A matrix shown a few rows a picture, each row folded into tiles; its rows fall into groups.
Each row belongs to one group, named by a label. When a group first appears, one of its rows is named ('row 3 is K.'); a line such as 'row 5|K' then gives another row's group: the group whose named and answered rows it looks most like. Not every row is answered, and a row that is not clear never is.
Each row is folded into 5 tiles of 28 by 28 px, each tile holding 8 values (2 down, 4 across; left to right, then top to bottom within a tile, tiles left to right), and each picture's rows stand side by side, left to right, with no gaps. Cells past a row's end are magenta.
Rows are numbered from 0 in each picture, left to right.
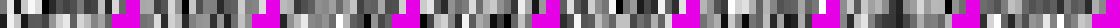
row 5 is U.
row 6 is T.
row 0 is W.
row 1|U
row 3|U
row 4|U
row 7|W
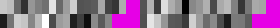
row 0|U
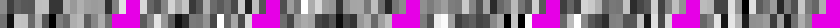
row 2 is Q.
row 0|T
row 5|U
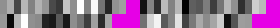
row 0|T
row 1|W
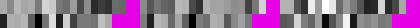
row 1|T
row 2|U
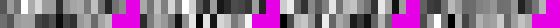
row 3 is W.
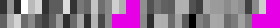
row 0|W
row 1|T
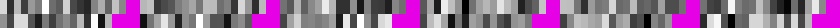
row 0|T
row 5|W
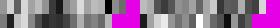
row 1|U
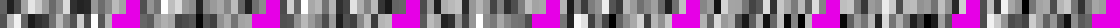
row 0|W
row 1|Q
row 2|Q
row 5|T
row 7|W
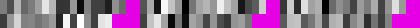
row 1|W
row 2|W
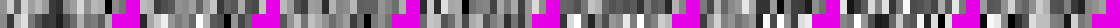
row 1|U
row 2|U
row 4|W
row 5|Q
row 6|T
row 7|W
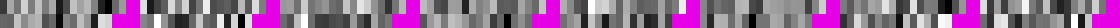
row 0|Q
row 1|T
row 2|T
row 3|U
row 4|U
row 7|T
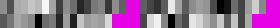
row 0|Q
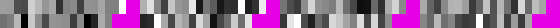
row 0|U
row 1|U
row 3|T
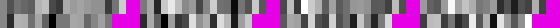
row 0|T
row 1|Q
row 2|Q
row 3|Q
